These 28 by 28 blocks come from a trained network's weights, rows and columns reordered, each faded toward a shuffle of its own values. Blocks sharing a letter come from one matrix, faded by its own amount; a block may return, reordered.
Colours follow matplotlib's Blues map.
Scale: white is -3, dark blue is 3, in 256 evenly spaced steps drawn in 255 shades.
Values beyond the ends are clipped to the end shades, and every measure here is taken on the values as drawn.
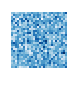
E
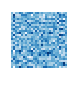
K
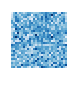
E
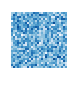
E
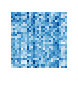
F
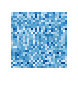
K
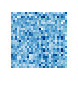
K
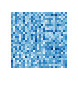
F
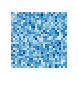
E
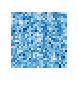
E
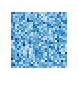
E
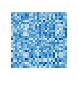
K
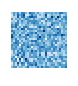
K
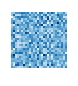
K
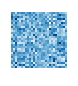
K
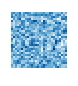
K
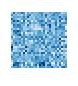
K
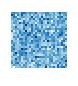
E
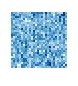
E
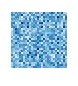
K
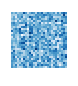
E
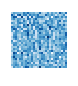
F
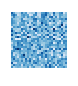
K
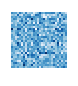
K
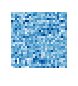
K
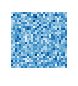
F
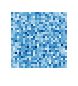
E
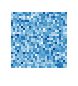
E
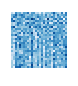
F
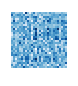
K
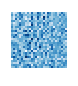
K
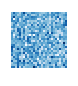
E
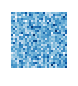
E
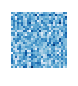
F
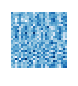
K
